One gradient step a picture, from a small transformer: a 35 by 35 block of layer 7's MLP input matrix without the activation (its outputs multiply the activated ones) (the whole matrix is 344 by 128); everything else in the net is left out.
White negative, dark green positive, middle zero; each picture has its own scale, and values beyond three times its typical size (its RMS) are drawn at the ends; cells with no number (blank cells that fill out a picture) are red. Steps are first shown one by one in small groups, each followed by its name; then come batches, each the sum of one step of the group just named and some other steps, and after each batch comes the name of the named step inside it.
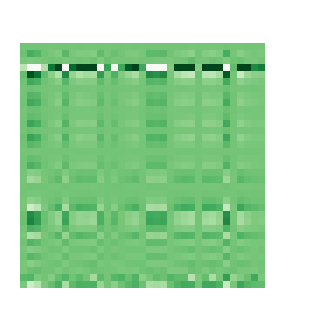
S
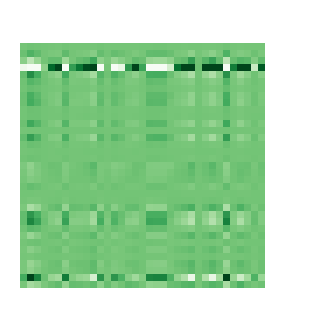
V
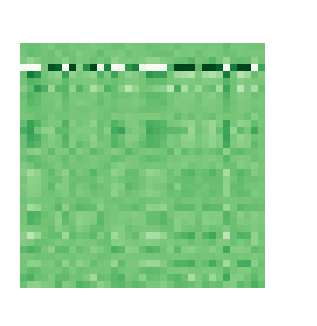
S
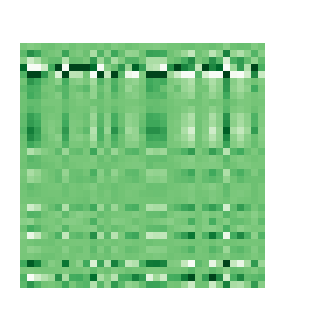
S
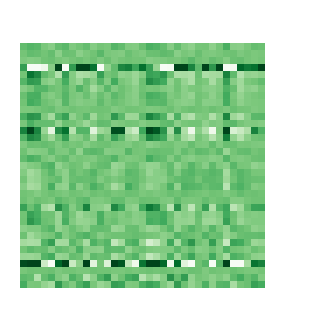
S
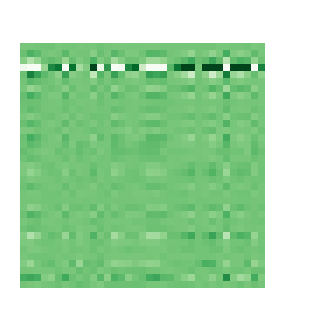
V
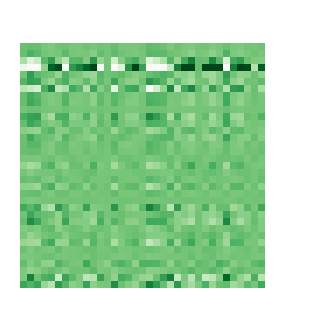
V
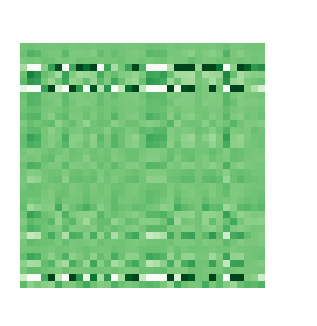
S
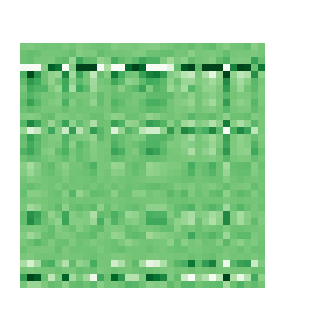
V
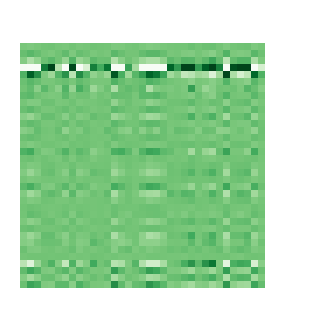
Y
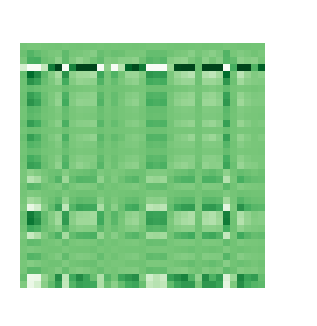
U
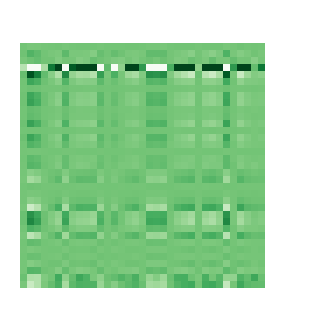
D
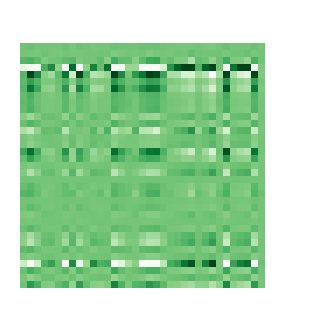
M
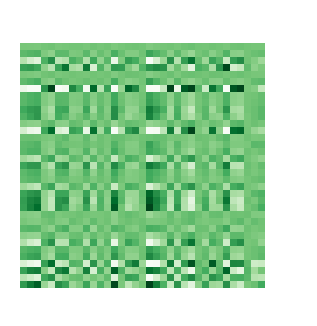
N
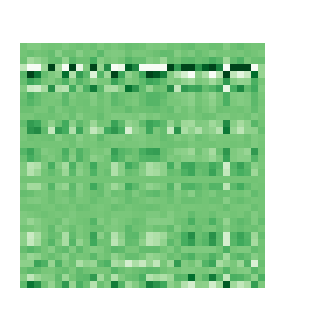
M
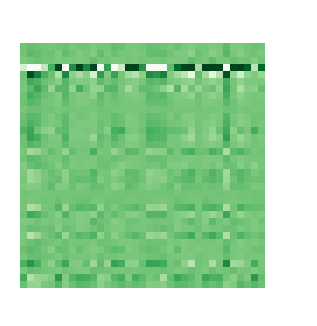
D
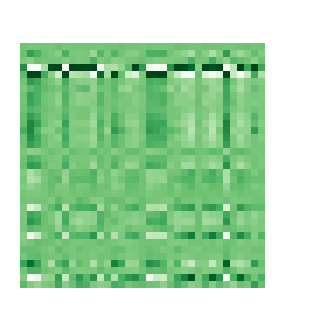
D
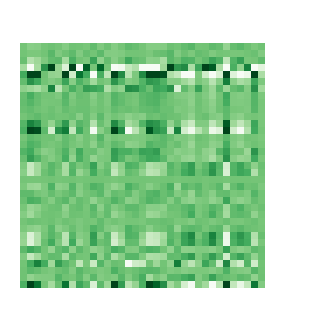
M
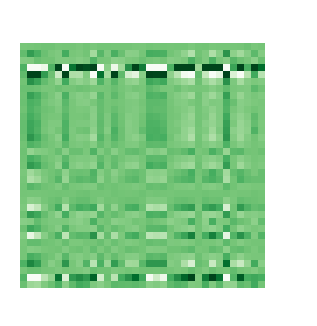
U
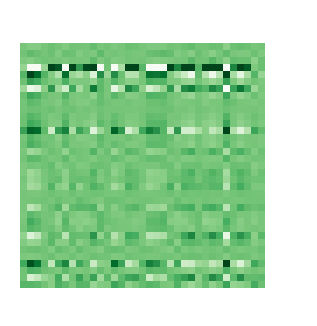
D
